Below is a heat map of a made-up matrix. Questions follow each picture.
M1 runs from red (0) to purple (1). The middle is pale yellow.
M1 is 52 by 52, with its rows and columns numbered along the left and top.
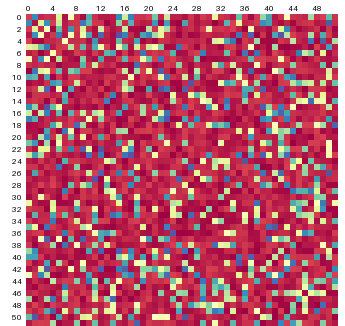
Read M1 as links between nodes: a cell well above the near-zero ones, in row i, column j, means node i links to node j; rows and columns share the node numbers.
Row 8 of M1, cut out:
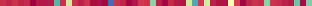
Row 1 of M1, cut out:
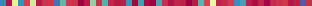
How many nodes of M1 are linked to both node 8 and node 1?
1
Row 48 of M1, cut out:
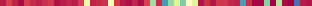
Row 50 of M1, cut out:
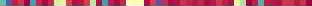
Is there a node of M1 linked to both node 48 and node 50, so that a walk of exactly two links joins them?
yes
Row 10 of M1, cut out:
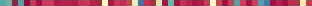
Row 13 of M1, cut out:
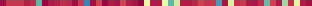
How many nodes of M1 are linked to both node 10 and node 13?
2
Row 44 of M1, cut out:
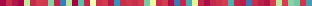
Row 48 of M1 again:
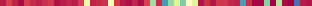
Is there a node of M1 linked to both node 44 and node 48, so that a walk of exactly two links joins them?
yes
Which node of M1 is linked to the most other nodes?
node 3
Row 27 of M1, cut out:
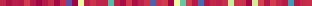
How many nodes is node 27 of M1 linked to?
10
